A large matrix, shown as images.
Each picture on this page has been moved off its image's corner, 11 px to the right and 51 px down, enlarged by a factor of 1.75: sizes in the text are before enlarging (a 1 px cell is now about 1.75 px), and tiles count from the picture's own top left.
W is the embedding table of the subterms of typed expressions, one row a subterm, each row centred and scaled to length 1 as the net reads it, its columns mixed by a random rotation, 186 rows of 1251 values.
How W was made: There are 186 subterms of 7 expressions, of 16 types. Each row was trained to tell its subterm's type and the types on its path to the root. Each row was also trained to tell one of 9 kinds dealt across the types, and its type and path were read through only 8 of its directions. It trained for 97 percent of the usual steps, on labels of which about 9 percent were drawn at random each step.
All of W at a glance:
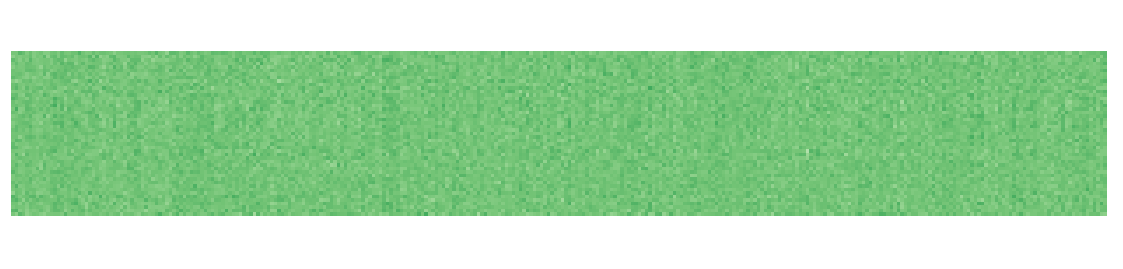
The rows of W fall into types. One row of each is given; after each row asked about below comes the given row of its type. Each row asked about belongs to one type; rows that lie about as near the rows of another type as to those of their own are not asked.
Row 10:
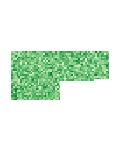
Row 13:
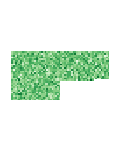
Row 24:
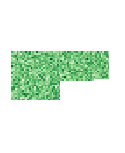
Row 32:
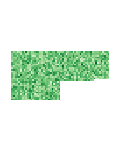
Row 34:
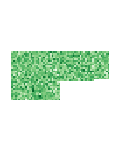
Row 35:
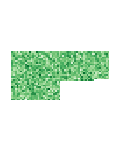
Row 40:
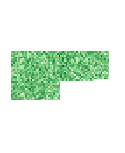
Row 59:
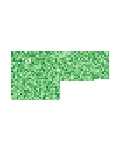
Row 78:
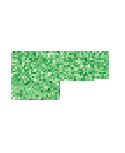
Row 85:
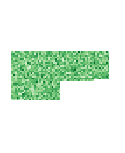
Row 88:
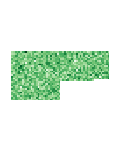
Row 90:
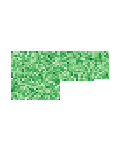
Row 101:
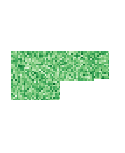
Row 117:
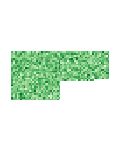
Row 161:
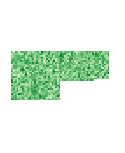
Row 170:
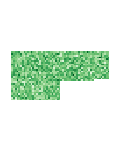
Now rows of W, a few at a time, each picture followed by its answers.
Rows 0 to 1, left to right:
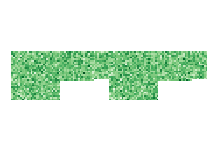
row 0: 40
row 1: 78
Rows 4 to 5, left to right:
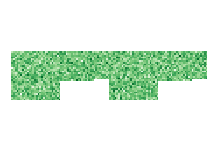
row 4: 32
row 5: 10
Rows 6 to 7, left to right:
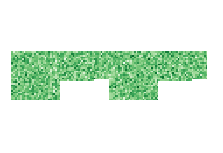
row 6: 161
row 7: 13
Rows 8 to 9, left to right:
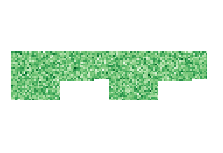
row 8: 59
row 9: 101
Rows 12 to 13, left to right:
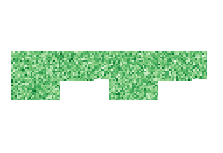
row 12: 161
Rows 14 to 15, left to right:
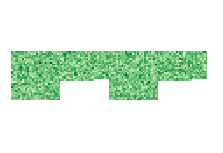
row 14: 85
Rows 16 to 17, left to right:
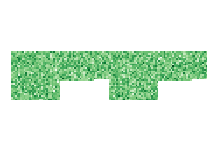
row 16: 34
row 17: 24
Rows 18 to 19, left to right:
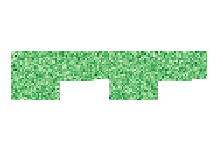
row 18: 88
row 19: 24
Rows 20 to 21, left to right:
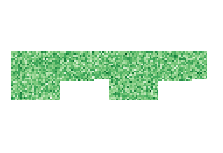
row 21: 78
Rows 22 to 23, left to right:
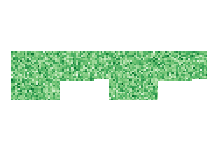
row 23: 13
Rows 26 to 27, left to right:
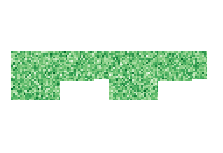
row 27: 13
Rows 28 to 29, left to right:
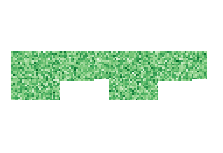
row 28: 85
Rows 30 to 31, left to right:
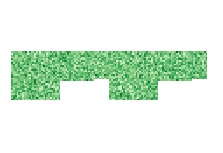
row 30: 32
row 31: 101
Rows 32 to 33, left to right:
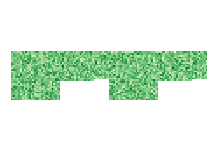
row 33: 161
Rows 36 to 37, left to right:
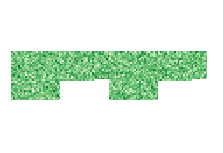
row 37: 24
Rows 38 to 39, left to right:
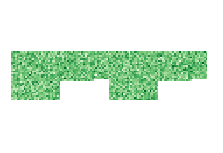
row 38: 78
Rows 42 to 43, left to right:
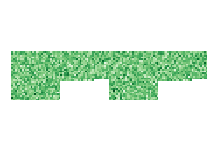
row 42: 117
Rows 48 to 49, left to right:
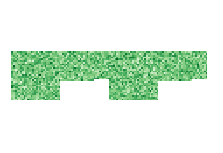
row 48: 59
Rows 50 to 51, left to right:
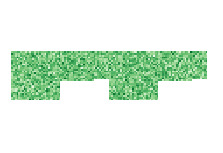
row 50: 13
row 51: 13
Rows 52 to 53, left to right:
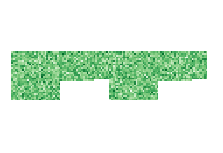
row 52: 101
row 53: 85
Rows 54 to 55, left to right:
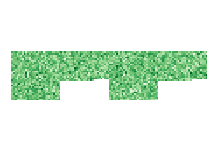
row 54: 161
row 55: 170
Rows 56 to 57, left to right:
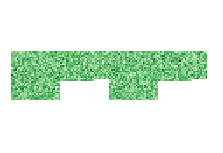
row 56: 32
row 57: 170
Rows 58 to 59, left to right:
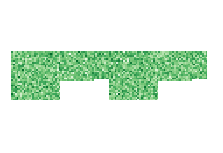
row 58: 10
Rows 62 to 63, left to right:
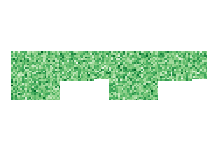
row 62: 161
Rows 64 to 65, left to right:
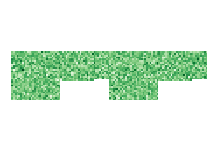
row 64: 59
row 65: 10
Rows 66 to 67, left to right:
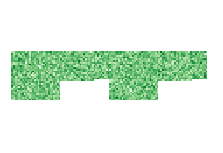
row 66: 59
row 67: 85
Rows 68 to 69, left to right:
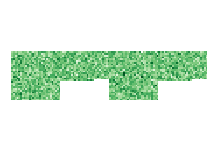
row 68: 35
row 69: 34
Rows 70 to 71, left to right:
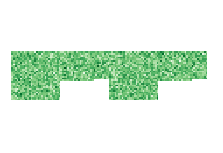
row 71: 10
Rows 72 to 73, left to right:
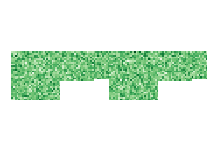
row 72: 101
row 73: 101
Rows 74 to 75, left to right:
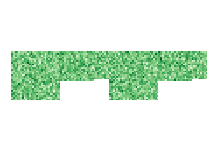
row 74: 161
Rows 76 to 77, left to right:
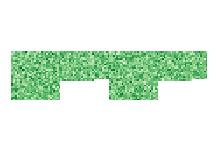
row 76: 10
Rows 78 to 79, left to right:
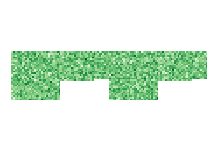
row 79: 85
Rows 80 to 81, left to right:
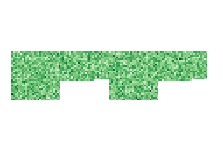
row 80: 161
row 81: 24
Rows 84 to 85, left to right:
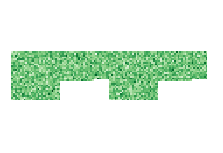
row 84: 88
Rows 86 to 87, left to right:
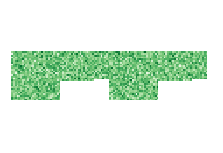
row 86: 101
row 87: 59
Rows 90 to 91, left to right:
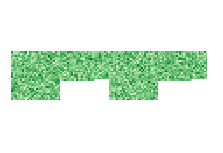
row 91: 78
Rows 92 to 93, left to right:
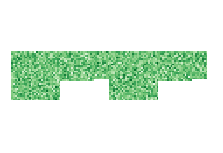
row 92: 13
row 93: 10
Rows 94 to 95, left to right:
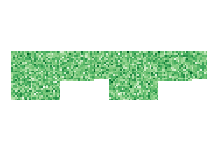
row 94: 78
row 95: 32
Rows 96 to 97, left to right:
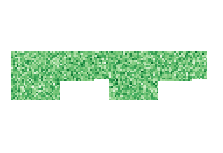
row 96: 90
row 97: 35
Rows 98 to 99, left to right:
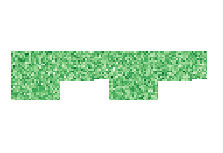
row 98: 59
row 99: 59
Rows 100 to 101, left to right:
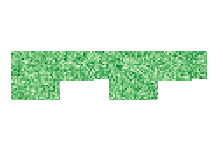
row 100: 170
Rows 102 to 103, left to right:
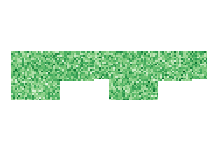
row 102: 170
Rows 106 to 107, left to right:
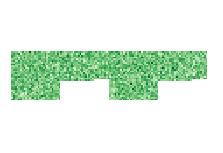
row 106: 32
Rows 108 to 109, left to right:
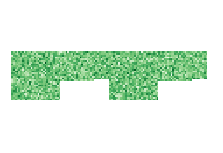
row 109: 10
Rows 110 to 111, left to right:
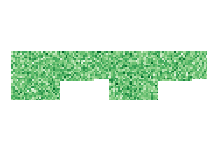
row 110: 24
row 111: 35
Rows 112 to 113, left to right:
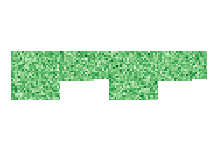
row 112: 10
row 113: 90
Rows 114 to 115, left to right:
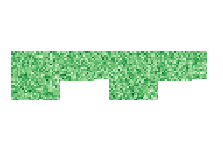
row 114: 34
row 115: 161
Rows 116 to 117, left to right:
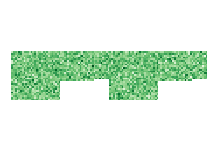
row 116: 170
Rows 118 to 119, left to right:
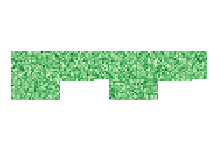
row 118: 59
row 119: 90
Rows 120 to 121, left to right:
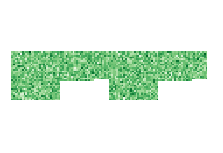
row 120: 32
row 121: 161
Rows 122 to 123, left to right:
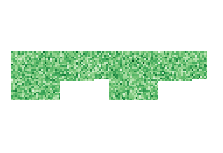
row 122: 170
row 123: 170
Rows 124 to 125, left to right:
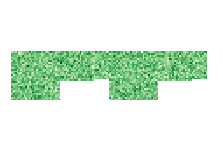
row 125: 101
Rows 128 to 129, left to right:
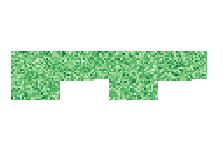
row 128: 101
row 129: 34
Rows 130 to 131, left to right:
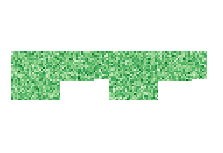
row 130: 101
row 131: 78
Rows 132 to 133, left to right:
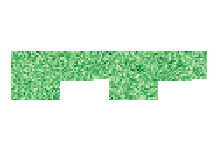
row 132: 24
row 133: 40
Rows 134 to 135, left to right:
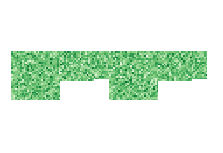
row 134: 13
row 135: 13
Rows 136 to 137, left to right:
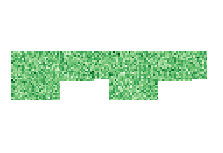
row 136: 161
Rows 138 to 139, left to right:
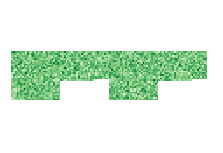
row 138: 13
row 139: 170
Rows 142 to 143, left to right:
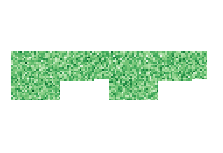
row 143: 35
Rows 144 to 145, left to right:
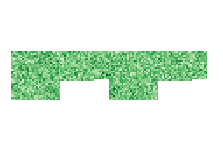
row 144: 85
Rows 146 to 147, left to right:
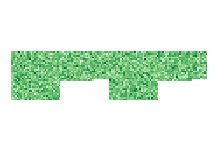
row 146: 78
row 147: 101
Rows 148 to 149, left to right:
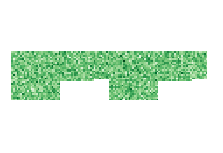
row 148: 85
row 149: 40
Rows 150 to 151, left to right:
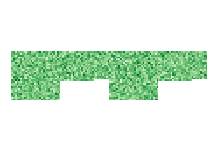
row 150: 35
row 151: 85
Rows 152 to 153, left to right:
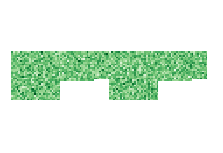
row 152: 117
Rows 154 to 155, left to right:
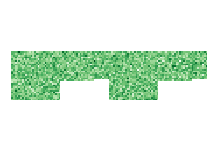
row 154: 85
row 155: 101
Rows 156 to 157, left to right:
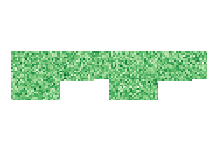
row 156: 13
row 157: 90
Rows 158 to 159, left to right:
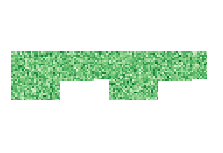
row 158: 88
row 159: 170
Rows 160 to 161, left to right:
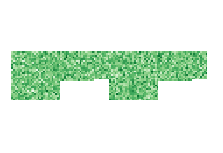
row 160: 24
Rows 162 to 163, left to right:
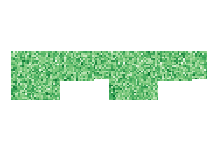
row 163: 10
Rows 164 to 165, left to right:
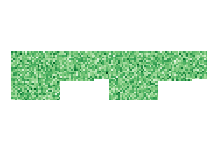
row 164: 117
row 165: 78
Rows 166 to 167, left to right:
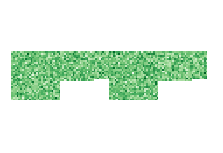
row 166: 78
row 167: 117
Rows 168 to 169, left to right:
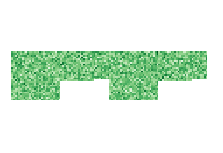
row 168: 13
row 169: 24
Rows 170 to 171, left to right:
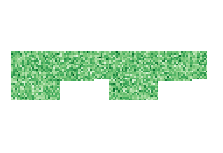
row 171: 170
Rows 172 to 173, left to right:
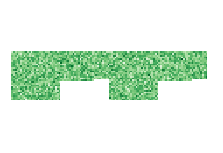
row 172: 32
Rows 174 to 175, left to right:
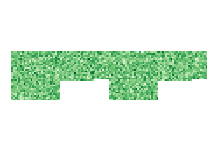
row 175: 85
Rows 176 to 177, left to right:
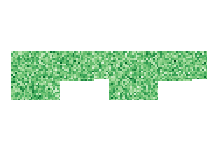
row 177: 10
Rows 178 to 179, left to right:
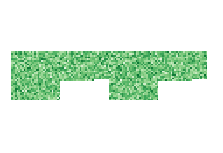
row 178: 117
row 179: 85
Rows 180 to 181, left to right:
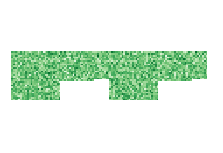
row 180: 10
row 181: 24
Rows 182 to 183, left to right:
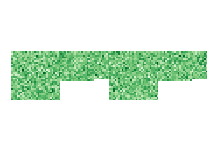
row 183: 117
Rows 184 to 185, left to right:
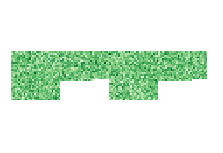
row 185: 170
